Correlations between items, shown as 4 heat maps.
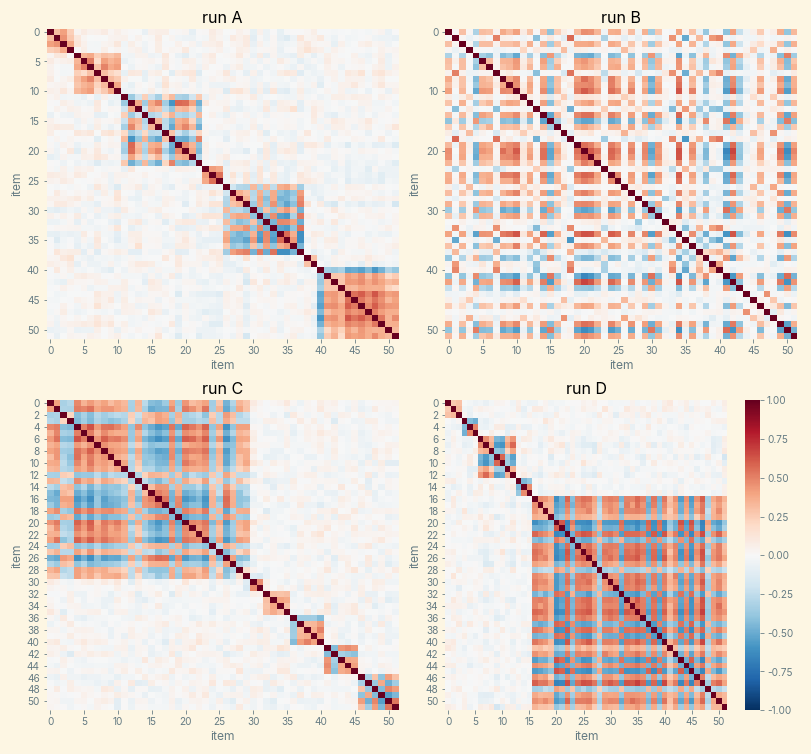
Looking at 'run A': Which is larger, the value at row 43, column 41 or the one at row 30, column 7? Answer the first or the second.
the first
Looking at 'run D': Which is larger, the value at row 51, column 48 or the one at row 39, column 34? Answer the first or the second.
the first
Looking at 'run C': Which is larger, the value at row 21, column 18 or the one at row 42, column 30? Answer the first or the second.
the first
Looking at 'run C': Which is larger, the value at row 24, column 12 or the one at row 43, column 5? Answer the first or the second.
the first
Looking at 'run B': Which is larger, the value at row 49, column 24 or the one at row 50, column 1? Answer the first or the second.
the first
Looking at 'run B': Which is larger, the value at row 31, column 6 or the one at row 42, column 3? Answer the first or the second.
the first
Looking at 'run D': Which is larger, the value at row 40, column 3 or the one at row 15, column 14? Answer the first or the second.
the second
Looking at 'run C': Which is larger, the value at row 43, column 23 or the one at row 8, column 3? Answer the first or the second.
the first
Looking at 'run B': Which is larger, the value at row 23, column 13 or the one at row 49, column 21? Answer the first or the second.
the second
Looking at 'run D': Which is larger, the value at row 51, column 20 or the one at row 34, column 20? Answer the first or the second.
the first
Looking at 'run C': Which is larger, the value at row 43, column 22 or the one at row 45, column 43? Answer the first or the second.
the second
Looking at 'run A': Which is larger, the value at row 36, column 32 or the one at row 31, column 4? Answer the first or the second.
the first
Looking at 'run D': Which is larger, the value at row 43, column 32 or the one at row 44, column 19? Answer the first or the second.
the first
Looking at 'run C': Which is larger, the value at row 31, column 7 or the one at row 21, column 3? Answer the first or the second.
the first
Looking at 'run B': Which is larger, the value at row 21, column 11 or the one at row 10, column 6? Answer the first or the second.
the second
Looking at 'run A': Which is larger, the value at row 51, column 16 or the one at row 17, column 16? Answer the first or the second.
the first
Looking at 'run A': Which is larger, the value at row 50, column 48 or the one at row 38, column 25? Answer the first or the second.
the first
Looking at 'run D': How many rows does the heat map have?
52
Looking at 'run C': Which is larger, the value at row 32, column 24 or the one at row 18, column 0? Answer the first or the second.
the second
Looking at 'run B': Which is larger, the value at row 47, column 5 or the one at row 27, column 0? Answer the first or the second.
the second
